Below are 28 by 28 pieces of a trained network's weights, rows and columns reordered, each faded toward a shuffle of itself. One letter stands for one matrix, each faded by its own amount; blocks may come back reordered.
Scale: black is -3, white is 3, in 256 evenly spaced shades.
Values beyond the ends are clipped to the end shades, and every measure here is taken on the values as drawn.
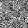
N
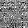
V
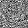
N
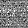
V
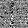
V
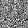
N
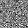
N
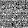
V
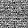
V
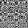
N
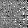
V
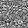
N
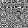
N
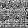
V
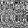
N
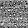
V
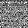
V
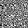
N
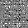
V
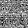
V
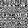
N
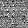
V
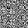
N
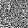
N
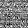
V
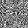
N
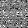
V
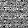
V
